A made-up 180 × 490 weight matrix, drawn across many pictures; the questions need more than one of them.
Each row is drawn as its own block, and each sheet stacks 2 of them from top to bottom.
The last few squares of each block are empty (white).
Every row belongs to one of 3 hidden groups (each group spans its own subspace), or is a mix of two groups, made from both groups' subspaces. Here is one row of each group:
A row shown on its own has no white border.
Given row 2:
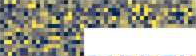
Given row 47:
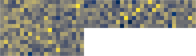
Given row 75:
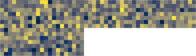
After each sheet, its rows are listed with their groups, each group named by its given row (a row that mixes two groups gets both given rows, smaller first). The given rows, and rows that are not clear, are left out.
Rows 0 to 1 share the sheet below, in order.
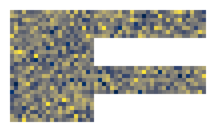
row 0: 75
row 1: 75
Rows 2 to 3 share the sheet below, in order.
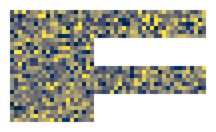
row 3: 75
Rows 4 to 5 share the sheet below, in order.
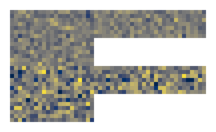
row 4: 47
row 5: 2
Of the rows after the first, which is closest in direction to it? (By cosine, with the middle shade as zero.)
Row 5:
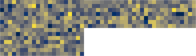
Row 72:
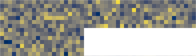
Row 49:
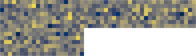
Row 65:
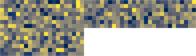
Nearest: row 49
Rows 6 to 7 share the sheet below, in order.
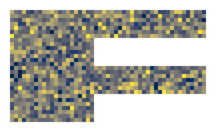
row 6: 75
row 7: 2
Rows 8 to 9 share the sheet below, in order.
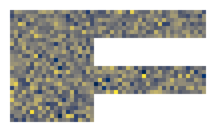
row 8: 47
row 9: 75
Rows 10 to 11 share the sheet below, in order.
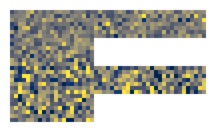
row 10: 75
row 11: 2 and 47
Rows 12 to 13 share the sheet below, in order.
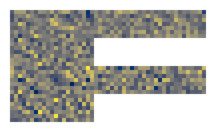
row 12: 47
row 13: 47
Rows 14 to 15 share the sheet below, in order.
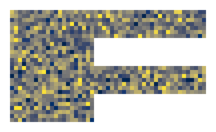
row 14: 75
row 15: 2
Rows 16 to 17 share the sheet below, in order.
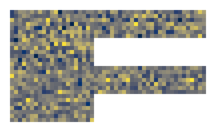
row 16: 75
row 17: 2
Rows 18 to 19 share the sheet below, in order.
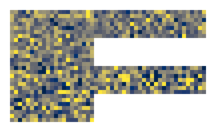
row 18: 47
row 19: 2
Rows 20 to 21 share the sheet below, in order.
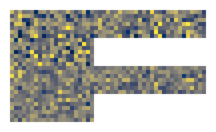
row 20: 2 and 47
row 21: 2
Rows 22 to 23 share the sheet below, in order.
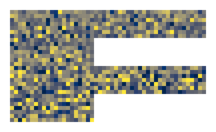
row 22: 75
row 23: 2
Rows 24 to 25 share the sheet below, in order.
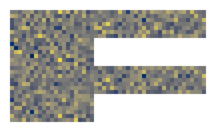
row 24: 75
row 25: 75
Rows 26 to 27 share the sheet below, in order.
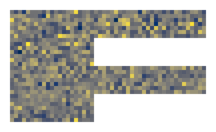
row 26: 2
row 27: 75
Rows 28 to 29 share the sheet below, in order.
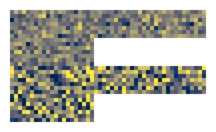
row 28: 2
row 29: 47
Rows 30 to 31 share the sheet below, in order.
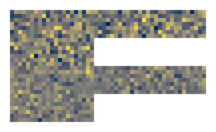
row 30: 2 and 75
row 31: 47
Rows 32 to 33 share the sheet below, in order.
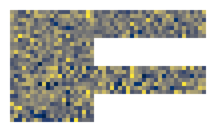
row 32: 47
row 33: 75
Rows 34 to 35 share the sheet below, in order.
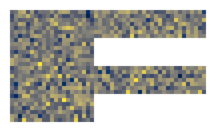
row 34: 47
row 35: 75
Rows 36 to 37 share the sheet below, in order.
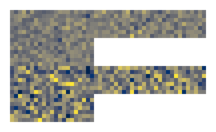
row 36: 47
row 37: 47
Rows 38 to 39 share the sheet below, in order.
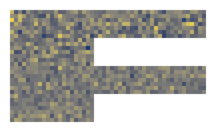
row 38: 2
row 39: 75
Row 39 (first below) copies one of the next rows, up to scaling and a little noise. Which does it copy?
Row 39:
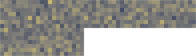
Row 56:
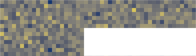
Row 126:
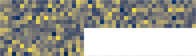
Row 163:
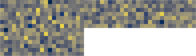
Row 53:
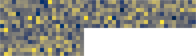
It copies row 53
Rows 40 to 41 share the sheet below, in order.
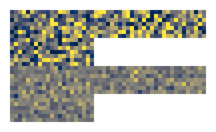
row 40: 2 and 47
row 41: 75
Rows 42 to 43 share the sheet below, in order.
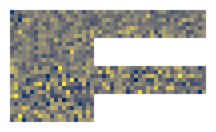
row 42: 2
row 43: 75
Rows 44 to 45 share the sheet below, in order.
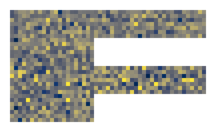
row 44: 75
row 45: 2 and 47
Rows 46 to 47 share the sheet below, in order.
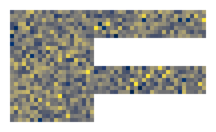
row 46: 75
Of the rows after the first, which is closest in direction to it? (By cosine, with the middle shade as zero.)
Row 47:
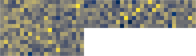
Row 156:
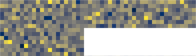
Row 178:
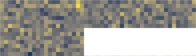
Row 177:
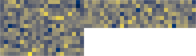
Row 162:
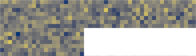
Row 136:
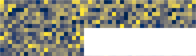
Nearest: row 178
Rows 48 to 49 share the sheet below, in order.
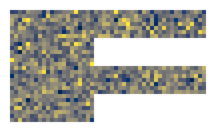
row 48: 2
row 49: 2
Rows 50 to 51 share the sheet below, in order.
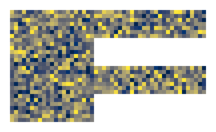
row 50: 75
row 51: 47
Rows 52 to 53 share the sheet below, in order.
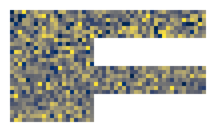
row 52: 2
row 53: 75
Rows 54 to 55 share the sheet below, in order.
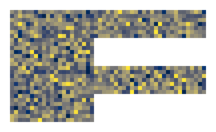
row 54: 2 and 47
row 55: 47
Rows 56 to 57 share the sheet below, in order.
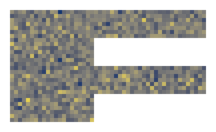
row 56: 75
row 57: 2
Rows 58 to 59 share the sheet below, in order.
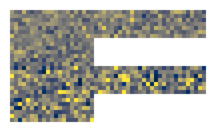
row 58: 75
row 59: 2
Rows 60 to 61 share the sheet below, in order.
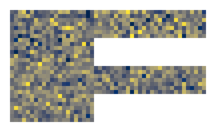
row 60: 47
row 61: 47 and 75
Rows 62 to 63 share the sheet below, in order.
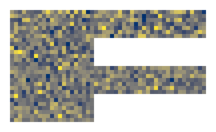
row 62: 75
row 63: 75
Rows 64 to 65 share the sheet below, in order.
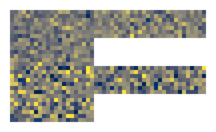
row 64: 47
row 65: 47 and 75
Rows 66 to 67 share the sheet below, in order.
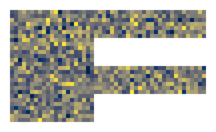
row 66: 75
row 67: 47
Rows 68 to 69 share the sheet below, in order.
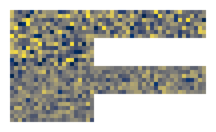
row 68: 47 and 75
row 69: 2
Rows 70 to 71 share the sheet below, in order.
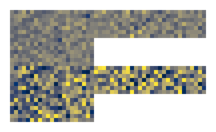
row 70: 47
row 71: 47
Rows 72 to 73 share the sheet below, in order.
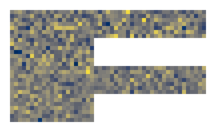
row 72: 47 and 75
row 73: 47
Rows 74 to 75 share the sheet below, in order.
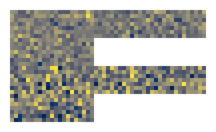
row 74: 47
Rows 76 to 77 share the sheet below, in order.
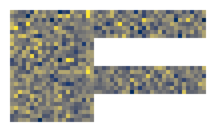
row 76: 47 and 75
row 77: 47
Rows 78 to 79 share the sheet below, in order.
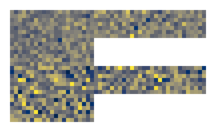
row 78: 47
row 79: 47
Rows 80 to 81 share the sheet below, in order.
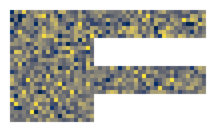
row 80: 2
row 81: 75
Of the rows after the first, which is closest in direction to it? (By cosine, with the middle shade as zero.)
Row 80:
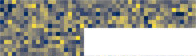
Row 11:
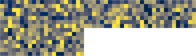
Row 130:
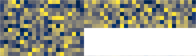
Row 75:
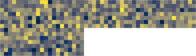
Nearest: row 11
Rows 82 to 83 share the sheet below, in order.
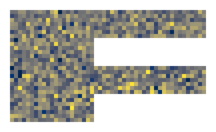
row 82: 75
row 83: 2
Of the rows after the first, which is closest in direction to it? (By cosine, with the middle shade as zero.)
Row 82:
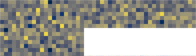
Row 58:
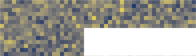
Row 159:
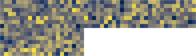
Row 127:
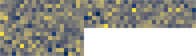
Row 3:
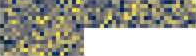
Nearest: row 127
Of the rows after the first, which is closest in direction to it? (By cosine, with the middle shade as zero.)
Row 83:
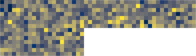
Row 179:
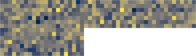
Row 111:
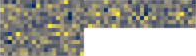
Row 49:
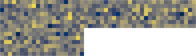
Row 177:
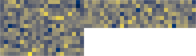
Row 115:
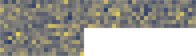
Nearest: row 49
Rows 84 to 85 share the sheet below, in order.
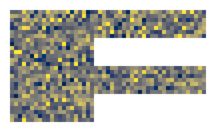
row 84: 75
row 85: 75
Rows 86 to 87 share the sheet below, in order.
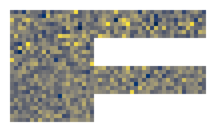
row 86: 2
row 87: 47
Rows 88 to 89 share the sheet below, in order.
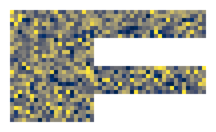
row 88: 2
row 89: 47 and 75
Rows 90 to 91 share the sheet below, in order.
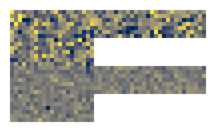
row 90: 2
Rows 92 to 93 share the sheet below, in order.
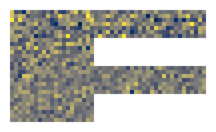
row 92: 2 and 47
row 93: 2 and 47
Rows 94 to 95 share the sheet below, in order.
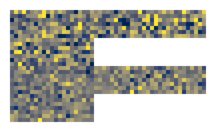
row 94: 2
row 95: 47
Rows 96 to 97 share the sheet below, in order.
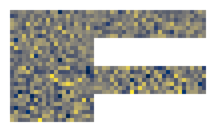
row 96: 75
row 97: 47
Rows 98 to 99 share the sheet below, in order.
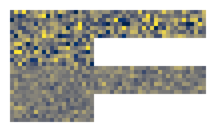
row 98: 2
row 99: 75
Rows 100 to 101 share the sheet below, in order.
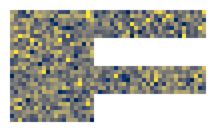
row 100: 47
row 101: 2
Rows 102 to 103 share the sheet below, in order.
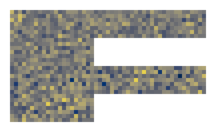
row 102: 2
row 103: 75
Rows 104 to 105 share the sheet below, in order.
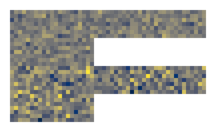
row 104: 2
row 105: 47
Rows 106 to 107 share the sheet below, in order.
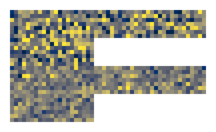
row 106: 75
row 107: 2 and 75
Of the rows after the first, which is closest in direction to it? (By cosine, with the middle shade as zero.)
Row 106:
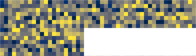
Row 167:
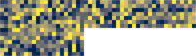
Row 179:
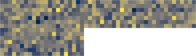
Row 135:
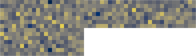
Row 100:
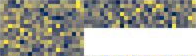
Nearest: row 167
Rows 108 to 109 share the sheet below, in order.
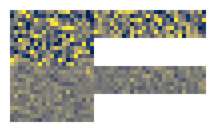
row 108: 47
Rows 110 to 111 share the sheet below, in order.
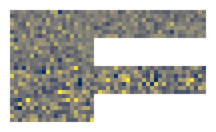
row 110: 75
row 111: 2
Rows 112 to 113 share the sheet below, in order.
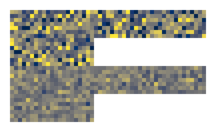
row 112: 75
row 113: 2
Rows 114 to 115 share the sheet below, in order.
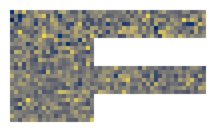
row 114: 2
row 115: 2
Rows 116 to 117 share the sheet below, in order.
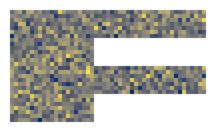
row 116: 75
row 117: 47
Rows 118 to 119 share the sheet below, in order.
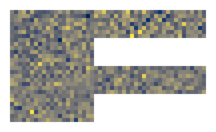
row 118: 47
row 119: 75
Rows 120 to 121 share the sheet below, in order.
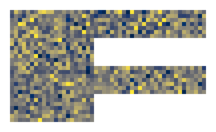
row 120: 47
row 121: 47
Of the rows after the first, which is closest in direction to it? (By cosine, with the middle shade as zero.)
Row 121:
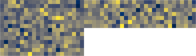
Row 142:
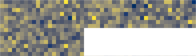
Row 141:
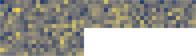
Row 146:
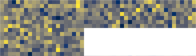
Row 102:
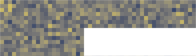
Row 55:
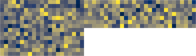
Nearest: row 55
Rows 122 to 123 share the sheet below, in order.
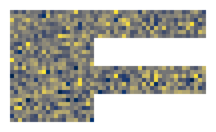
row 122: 2
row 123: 2
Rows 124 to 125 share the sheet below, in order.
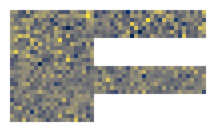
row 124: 47
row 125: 75
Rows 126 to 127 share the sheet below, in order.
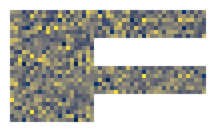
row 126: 75
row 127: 75
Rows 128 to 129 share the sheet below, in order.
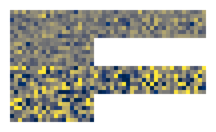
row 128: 2
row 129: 2
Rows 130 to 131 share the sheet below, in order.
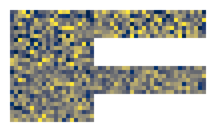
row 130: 47
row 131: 47 and 75
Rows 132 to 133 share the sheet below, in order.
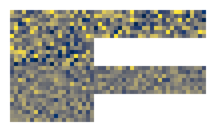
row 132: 75
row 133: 47
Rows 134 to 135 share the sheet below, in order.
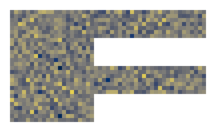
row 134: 47
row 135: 75
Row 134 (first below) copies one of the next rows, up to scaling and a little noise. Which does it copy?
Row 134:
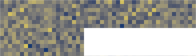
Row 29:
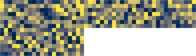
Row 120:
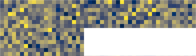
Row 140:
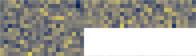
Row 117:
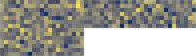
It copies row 120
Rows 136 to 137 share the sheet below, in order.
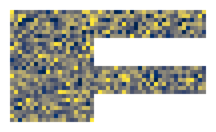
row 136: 2 and 47
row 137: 2
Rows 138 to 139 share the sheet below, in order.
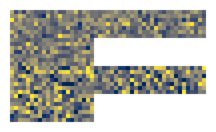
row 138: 2
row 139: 47
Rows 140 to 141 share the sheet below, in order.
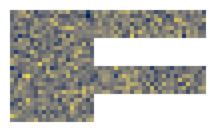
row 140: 47
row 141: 2
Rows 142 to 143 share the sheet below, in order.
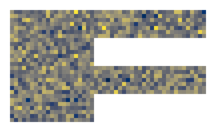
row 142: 2 and 75
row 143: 2 and 75
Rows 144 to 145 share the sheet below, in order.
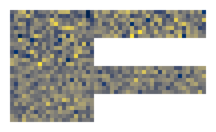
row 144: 47
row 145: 75
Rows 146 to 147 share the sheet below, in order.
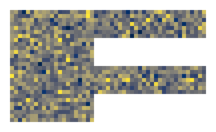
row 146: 47
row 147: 2
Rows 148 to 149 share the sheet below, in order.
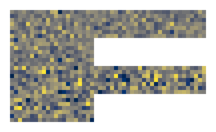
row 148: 75
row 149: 2
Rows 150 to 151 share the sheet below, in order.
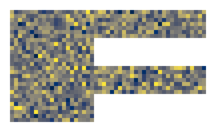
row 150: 47
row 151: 75
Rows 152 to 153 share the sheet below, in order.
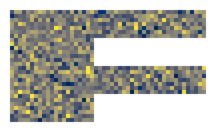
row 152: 47 and 75
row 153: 47
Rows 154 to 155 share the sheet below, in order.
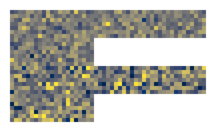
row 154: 2 and 75
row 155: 75
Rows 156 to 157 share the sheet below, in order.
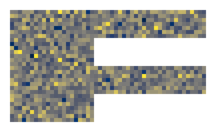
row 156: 75
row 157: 75
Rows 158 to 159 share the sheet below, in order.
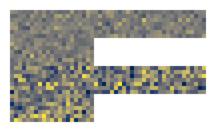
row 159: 75
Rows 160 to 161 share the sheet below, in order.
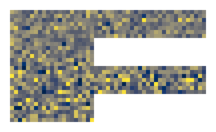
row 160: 75
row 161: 2
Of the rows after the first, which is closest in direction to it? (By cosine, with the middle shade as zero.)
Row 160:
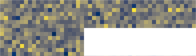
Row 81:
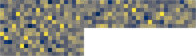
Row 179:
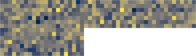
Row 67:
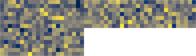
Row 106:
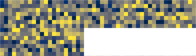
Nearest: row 81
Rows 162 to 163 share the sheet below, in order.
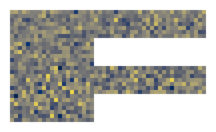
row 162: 2
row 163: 75
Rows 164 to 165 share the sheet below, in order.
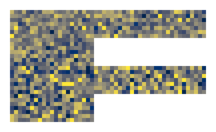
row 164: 75
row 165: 47
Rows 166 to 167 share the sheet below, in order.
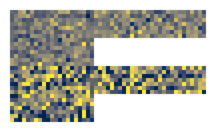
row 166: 47
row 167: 75
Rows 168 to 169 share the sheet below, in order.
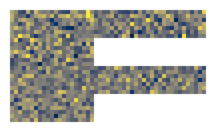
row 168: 47
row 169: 2 and 47
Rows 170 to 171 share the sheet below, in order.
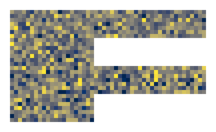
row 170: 75
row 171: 2
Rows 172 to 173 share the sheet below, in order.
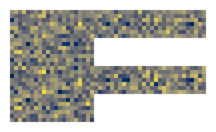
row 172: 2 and 75
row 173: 2
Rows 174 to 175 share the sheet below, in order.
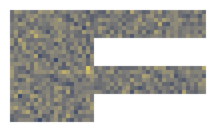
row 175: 47
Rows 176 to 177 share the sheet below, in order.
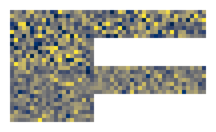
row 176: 75
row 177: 47
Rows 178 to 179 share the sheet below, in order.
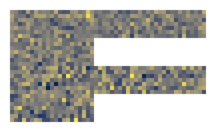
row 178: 47
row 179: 75
